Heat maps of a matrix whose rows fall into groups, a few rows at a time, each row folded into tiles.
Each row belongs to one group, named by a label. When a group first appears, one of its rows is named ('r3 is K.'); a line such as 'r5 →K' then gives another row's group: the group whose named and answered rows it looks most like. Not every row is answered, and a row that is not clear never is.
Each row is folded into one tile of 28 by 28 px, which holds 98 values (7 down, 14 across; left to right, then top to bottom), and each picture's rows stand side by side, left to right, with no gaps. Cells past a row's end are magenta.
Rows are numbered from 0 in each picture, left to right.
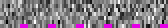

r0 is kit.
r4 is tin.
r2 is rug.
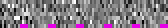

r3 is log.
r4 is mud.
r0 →tin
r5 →rug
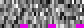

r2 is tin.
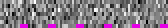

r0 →kit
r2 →tin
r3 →log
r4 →rug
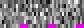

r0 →rug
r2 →kit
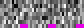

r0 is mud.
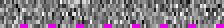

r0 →mud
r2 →kit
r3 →log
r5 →rug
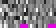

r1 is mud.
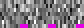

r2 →tin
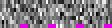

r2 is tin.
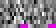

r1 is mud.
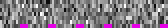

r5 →log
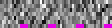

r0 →mud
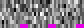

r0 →rug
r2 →kit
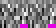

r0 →tin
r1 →tin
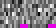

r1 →log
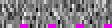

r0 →tin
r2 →rug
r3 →kit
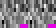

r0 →rug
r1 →rug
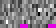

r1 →log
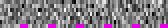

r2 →mud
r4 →rug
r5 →kit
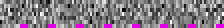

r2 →tin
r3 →kit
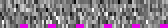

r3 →mud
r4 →mud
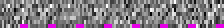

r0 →tin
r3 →log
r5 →log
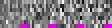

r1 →tin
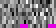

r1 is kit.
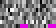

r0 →log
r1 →mud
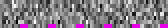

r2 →rug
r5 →mud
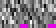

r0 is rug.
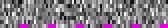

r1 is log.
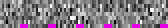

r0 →kit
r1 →log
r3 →rug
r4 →rug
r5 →log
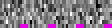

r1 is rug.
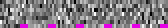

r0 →log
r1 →tin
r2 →rug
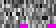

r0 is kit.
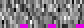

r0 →rug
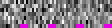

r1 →tin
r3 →rug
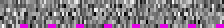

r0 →mud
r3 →log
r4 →kit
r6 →kit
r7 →rug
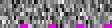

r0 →mud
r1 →mud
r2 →tin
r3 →rug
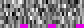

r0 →kit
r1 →rug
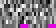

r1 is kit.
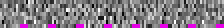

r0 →rug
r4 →mud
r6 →log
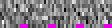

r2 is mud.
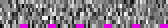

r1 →tin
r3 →tin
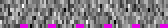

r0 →log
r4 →rug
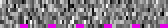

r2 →mud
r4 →mud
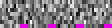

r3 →log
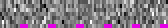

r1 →mud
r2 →kit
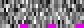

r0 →tin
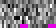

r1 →log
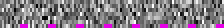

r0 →tin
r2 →tin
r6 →kit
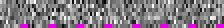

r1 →tin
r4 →mud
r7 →tin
